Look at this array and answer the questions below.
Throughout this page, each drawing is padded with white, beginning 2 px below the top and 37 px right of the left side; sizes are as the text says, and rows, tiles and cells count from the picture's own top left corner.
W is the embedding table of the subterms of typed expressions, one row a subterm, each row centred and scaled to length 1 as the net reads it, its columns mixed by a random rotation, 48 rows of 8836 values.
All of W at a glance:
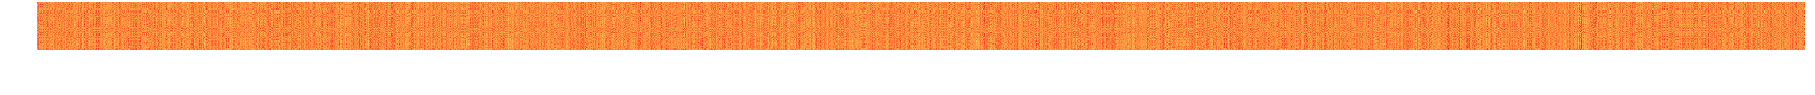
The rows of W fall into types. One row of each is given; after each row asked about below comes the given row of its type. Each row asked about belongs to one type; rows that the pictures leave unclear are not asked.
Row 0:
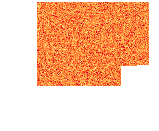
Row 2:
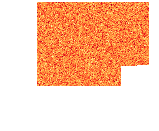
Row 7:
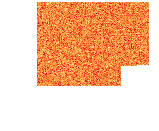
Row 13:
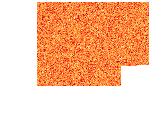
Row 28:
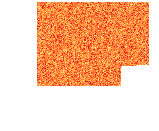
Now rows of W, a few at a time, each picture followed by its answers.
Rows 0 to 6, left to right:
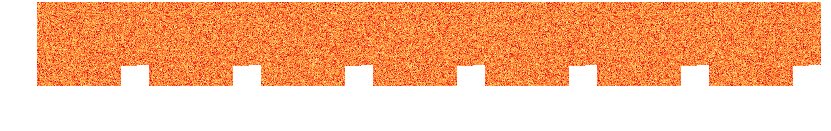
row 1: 0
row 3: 13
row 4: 2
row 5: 0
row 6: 7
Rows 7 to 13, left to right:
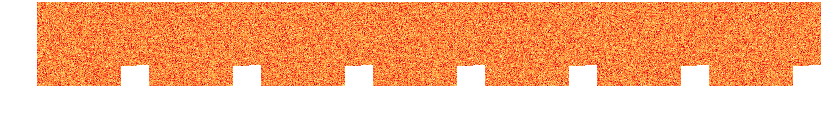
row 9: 28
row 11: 2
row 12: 0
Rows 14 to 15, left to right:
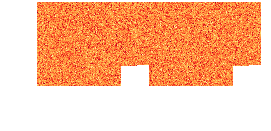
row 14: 2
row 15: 0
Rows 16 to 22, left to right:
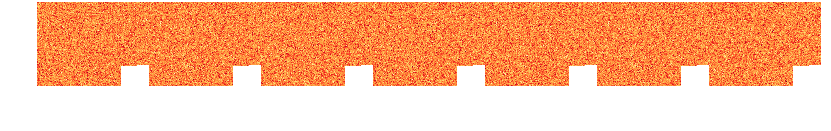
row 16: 0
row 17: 13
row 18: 2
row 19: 0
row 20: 7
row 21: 13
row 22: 2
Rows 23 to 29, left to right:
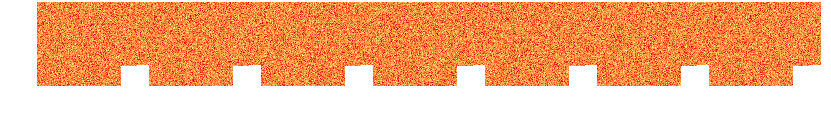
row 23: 7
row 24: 13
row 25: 7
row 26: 28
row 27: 13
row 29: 13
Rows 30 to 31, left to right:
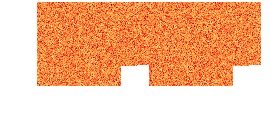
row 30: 2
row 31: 0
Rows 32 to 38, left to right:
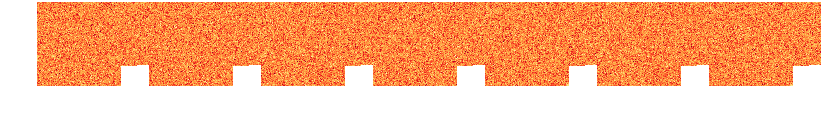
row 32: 2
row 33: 0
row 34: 7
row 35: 13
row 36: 28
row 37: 7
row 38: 28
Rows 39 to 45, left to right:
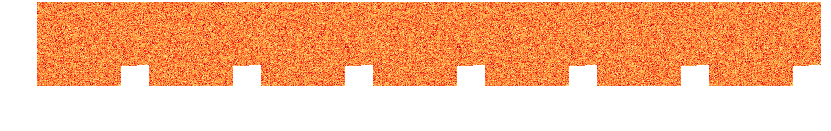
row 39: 28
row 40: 2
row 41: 0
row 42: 0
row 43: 28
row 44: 7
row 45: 28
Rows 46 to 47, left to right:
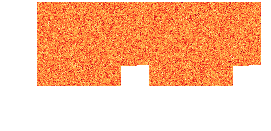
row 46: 13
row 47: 13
